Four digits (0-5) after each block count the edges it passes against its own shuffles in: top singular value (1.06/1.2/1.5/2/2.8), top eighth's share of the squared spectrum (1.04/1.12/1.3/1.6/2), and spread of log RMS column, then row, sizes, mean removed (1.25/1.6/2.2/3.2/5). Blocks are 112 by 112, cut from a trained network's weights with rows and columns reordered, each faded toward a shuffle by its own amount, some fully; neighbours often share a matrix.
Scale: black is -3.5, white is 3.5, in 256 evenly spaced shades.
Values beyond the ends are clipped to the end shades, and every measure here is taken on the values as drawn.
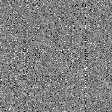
3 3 2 1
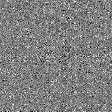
3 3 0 2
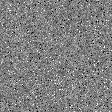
0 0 0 0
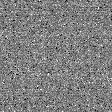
1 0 0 0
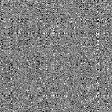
4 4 2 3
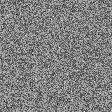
0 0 0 0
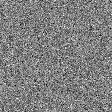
0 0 0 0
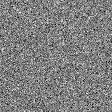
0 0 0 0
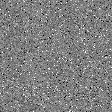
1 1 0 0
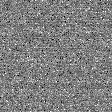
2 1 0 0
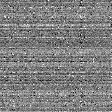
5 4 2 3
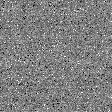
1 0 0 0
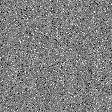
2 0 0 0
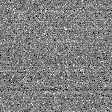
2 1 0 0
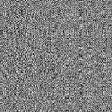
4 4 3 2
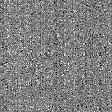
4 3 1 2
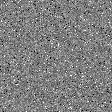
1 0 0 0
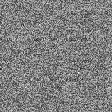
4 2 0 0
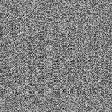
4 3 0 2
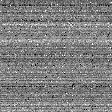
5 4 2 3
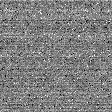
3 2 0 1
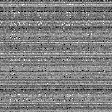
5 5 2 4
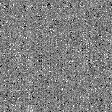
3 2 0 1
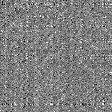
4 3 1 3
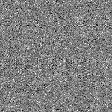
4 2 0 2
